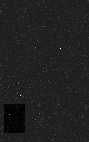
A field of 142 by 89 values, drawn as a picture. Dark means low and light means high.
Odd patch: lower, in the bottom left. Average level on the scale: 10%. Odd rows or columns: none. Stripes: none. Ninth with the lowest average: bottom left.
